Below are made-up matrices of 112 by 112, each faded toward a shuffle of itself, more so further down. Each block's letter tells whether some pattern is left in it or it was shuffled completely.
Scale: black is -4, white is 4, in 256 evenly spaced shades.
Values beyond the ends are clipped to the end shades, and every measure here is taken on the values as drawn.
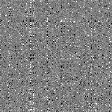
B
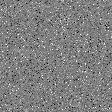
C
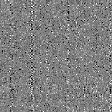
B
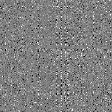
B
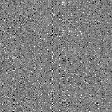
B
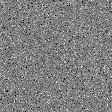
C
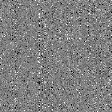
B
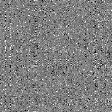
B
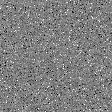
C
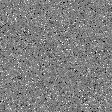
C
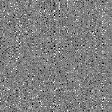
B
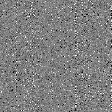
B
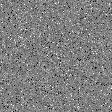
C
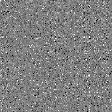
B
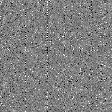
B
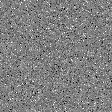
C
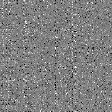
B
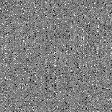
B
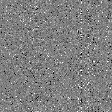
B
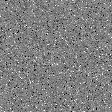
C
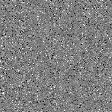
B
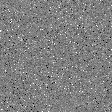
C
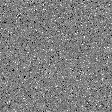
C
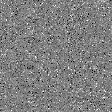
B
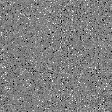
B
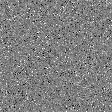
C
